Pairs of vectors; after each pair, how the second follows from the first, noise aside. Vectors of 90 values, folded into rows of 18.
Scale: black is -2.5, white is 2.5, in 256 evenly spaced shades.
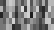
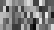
shuffled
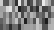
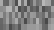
shrunk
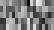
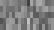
shrunk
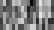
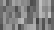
shrunk
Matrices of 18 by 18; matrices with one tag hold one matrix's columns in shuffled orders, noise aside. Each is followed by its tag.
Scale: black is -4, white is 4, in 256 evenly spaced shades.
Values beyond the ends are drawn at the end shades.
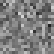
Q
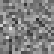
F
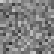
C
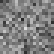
F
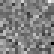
C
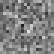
Q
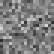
F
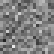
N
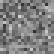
Q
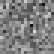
Q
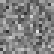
Q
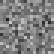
F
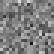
C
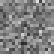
C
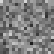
C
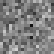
Q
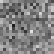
Q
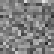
C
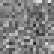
C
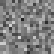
F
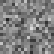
F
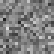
F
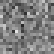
Q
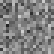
Q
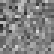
Q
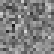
Q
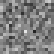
Q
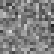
Q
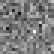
Q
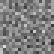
N
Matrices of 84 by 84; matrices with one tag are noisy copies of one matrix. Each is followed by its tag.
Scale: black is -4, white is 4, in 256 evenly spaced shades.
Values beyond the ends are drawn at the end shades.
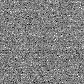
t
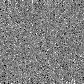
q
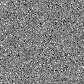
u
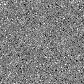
u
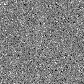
u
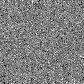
q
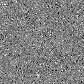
u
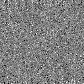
q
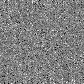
q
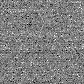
t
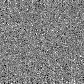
q
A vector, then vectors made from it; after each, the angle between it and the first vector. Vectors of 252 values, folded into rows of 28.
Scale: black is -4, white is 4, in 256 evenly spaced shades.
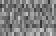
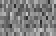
nearly parallel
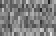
nearly parallel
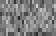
partly opposed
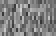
orthogonal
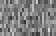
orthogonal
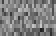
nearly opposite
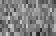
partly opposed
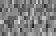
partly aligned
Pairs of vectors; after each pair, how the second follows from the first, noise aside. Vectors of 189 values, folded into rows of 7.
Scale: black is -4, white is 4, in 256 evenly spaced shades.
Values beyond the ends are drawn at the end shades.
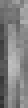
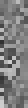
sign-scrambled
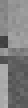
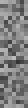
shuffled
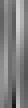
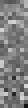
shuffled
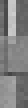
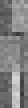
reversed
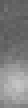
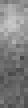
reversed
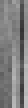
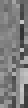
sign-scrambled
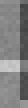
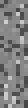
shuffled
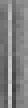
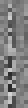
sign-scrambled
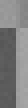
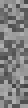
shuffled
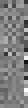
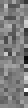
sign-scrambled
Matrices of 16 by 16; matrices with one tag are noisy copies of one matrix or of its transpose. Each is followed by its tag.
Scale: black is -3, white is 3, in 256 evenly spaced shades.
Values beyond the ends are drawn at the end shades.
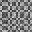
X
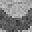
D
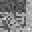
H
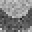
D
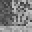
H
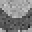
D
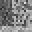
H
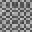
X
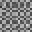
X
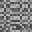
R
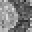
D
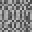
R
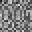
R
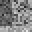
H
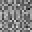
R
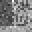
H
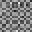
X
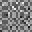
X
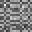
R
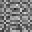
R
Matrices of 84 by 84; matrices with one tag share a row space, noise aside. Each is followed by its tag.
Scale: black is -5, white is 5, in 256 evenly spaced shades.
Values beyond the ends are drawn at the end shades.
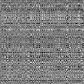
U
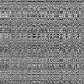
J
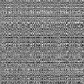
U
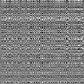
U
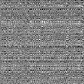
U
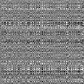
U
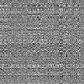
J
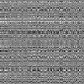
J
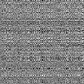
U
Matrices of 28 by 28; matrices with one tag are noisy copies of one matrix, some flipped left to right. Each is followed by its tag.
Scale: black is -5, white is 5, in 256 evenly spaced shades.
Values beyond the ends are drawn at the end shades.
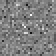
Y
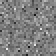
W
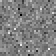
W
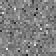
W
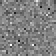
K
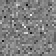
Y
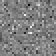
Y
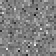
W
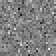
W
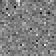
K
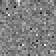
K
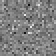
Y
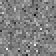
W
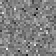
W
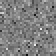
W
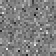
W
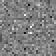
Y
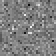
Y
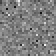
K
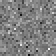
W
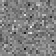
Y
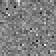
K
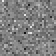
Y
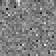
K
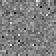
K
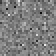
K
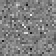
Y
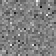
K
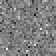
W
